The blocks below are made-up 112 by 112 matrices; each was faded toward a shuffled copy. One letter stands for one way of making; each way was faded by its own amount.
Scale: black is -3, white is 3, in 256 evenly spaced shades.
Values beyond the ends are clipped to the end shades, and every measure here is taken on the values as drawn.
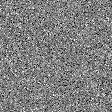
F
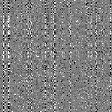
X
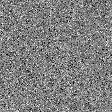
F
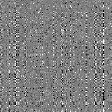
X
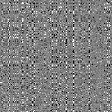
X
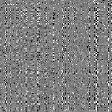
X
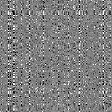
X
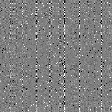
X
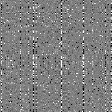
X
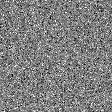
F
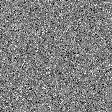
F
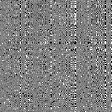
X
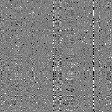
X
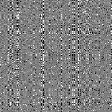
X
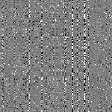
X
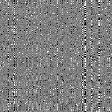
X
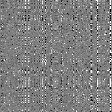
X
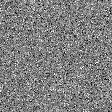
F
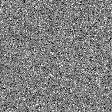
F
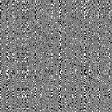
X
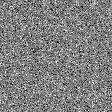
F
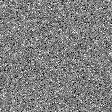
F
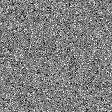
F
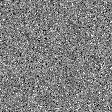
F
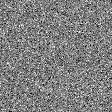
F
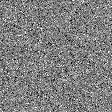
F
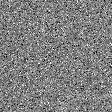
F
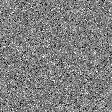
F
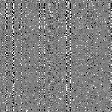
X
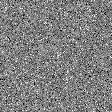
F
